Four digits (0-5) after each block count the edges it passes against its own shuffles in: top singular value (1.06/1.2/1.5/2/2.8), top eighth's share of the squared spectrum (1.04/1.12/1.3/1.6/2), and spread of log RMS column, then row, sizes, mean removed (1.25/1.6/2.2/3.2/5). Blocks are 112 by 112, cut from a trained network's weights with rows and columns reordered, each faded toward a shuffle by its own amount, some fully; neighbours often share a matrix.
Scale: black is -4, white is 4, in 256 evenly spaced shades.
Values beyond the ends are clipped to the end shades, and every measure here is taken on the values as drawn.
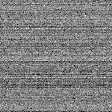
5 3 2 3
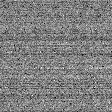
4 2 0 1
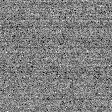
3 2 0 0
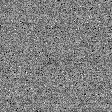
1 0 0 0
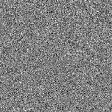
3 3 0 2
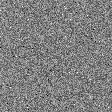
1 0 0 0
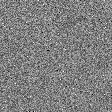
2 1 0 0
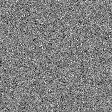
0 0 0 0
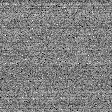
3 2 0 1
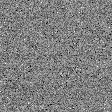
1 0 0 0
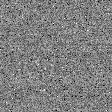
1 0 0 0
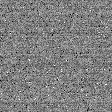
2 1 0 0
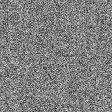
3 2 0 1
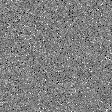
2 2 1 0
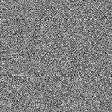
4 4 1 2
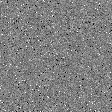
1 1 0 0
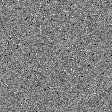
0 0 0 0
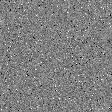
0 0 0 0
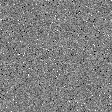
1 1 0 1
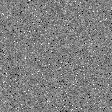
2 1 0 1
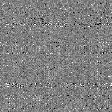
3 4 1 3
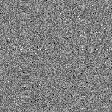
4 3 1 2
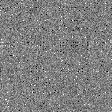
3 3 0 2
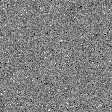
2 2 0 1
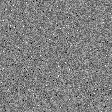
2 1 0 0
